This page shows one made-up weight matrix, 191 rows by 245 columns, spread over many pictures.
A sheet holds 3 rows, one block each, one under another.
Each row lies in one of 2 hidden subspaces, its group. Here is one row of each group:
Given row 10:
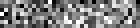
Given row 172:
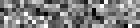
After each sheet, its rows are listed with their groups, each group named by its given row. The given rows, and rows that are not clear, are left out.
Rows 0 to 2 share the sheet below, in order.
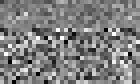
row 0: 172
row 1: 172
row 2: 172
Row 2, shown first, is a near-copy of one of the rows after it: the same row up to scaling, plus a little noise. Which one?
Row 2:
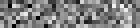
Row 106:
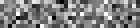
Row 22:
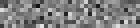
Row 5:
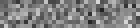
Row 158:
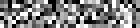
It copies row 158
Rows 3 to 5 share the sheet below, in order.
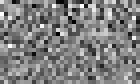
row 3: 172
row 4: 10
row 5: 172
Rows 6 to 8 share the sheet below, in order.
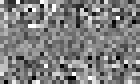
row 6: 10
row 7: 172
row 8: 172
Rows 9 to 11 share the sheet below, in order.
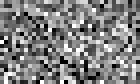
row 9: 172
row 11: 172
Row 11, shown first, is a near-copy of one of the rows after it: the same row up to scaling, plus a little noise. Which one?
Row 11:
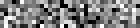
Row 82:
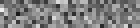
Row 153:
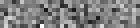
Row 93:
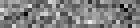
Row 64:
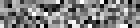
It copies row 153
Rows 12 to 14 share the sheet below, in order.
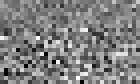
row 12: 10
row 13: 172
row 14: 10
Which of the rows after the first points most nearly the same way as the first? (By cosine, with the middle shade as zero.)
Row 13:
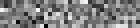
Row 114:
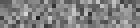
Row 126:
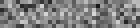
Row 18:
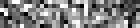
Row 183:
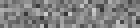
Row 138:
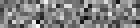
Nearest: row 183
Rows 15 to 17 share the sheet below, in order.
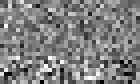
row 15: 172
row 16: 10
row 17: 172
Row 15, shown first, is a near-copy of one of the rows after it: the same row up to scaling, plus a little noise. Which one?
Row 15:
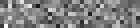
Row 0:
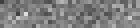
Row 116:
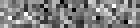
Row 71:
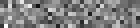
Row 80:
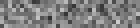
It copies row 71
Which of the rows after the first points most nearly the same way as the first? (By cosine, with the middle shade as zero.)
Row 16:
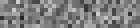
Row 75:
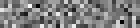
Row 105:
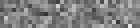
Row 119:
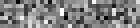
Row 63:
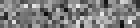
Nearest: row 63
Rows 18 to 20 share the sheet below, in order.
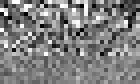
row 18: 172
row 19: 10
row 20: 10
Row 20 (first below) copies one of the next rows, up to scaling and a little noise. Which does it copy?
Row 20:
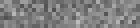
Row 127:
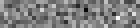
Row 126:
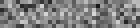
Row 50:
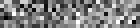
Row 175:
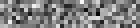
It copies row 50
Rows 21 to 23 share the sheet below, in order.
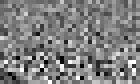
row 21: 172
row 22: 172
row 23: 10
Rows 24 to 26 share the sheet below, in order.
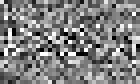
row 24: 10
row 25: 172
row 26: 10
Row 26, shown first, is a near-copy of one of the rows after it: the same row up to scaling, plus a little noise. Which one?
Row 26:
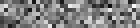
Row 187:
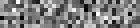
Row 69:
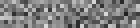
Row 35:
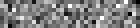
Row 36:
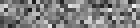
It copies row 36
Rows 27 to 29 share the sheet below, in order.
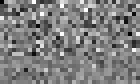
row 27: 10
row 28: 10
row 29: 172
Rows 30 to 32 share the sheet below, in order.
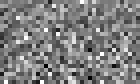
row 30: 10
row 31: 172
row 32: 172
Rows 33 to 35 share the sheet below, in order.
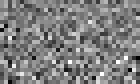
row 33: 172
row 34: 10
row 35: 10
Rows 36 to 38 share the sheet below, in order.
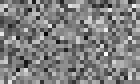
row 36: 10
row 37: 10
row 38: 172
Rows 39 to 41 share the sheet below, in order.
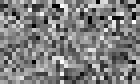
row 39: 10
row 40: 172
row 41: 10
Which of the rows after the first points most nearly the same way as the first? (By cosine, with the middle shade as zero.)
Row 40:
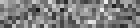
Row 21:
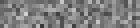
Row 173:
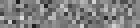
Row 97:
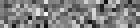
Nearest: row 21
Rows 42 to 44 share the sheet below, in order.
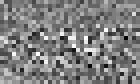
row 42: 10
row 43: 172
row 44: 10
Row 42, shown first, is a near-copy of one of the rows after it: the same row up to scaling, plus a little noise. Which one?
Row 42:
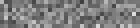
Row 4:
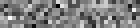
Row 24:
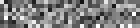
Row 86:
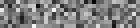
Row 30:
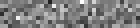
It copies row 24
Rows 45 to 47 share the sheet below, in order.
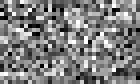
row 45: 10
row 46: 172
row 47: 10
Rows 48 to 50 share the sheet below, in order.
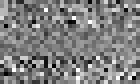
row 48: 172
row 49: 10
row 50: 10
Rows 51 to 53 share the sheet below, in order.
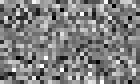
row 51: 172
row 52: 10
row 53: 10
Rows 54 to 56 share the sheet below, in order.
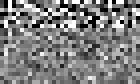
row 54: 172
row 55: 172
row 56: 172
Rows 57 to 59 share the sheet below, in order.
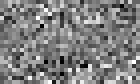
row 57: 172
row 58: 10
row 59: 10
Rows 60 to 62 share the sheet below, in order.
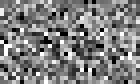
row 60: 10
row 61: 172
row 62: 172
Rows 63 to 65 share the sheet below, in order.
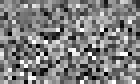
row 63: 10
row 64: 172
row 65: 10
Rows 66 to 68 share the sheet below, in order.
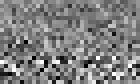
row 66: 10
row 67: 172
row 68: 10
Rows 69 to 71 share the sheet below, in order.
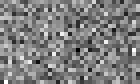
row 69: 10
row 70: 10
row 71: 172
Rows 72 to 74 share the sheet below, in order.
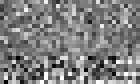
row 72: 172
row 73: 172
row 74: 172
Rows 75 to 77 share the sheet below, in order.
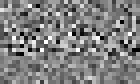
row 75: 172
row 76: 10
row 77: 172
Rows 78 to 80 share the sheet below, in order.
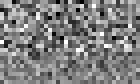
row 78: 172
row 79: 10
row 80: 172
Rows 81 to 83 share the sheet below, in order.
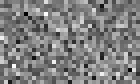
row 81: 172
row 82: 172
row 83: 10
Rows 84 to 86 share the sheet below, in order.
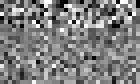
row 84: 10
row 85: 172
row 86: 10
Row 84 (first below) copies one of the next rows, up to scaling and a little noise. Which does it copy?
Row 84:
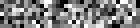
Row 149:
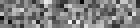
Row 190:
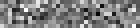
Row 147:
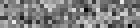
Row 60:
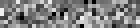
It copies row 149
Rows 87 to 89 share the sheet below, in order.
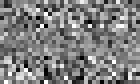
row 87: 172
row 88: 10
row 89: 172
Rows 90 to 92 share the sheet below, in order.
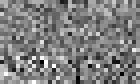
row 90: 172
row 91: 10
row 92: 10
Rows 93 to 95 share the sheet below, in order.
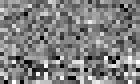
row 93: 172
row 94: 10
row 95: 172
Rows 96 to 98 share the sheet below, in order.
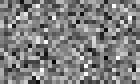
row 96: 172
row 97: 172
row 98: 10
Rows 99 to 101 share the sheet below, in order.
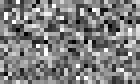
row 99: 10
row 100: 172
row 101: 10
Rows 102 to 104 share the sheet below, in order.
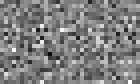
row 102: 172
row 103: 10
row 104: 172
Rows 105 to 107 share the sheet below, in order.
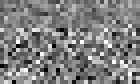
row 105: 172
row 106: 172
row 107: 172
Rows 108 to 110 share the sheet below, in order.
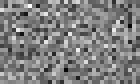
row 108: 172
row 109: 10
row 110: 10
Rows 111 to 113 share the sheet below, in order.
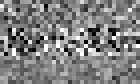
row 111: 10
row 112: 172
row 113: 10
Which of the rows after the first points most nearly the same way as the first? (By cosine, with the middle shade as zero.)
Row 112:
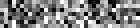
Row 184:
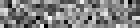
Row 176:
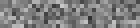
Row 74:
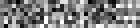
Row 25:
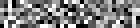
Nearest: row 74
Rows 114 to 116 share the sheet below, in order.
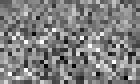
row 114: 172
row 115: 10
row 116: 172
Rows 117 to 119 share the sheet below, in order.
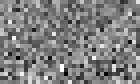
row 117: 10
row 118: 10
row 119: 10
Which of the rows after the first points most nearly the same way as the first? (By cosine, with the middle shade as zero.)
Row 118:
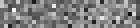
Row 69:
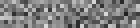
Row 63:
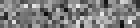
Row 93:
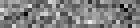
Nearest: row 63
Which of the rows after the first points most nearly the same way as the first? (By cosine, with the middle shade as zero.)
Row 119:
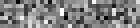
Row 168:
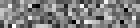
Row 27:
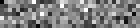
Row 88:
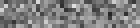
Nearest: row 88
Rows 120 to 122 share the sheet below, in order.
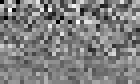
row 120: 10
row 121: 10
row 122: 172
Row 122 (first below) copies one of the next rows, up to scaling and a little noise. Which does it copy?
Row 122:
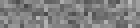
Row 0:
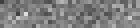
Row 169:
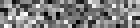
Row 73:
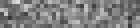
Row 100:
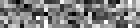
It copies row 100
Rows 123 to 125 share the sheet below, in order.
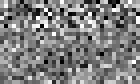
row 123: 172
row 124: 10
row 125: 10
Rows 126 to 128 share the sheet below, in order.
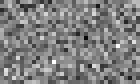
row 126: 10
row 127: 10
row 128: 10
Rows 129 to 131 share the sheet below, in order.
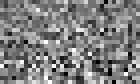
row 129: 172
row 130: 172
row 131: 10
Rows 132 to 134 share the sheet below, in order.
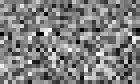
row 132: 10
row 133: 10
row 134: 172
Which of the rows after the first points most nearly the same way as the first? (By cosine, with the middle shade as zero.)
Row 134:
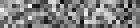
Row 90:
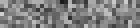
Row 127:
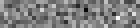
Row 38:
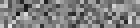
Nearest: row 90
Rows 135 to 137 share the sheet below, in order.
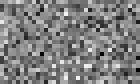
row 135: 10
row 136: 172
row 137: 10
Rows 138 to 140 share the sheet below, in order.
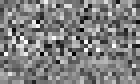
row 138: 10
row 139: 172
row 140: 10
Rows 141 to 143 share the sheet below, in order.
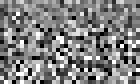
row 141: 172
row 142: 10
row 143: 172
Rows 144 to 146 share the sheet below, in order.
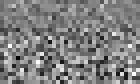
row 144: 172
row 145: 172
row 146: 10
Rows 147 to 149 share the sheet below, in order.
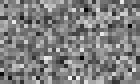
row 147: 10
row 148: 10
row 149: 10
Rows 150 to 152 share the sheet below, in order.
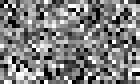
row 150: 10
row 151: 10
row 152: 172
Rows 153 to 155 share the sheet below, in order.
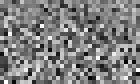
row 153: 172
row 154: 172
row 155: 172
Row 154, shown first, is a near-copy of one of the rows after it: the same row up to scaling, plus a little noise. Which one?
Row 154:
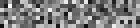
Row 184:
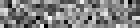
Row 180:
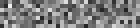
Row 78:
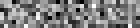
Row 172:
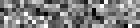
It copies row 180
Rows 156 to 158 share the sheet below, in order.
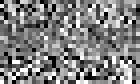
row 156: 10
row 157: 172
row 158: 172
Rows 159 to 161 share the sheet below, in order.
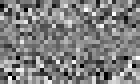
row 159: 10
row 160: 10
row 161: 10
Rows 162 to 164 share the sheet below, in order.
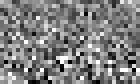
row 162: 172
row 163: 10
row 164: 10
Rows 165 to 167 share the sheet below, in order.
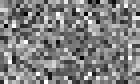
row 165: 172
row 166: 172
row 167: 172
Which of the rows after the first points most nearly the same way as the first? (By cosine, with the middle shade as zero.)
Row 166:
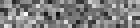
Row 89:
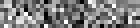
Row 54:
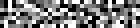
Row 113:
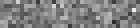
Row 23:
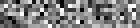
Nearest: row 89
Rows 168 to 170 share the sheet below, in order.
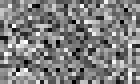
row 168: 172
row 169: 172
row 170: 172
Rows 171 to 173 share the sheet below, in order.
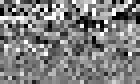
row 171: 10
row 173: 10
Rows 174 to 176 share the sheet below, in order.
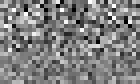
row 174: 172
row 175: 10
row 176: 10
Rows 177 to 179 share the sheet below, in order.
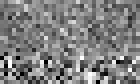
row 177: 172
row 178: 172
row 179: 10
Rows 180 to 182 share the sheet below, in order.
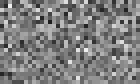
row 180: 172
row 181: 10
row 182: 10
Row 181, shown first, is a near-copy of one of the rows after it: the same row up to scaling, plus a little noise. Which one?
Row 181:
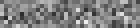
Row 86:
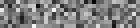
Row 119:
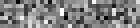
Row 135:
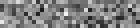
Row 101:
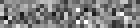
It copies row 101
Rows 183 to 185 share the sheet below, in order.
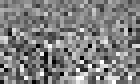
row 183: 172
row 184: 172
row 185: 10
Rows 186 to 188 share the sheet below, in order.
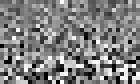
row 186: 172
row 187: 10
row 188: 10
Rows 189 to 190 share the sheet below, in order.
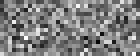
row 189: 10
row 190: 10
